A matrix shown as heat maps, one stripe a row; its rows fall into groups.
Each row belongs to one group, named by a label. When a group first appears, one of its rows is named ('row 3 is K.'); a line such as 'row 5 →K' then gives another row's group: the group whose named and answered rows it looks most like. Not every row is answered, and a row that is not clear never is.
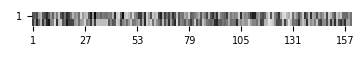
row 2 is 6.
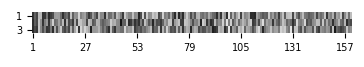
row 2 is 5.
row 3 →6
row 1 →6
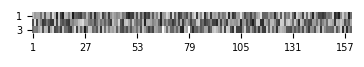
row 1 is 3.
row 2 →6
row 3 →5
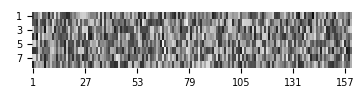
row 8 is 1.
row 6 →5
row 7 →3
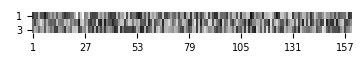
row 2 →1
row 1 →6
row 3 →1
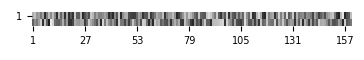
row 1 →3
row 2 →5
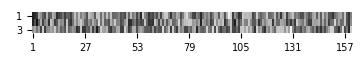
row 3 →3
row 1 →5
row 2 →5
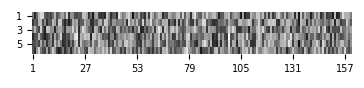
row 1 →1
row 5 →6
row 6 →5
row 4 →6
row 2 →6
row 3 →1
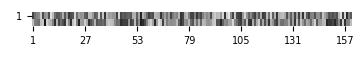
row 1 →5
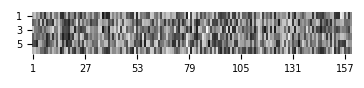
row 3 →3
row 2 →6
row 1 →3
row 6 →3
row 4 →6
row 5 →6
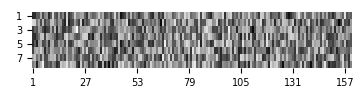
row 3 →6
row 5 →5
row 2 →3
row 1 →5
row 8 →1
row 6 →1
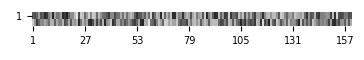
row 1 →6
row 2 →1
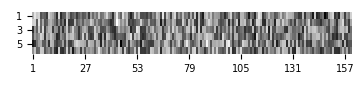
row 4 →1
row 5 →5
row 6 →3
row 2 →3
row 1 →3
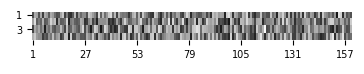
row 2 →3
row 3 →1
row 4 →3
